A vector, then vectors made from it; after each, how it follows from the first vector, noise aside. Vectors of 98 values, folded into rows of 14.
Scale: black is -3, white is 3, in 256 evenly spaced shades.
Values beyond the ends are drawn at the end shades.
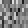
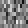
wrapped around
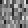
wrapped around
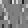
partly zeroed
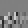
partly zeroed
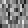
wrapped around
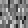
wrapped around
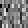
wrapped around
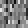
wrapped around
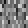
wrapped around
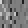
partly zeroed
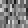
wrapped around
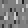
partly zeroed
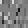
partly zeroed
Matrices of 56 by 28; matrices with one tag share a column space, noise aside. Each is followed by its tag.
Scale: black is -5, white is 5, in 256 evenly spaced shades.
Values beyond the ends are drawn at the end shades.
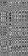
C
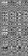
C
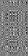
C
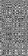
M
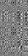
C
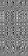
C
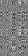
C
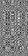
C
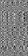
C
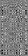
M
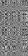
C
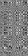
C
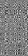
M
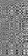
M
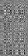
M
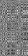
M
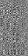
M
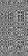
C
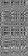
C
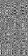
M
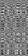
M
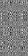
C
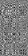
M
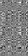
C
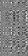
C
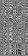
M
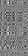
C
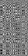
M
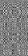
M
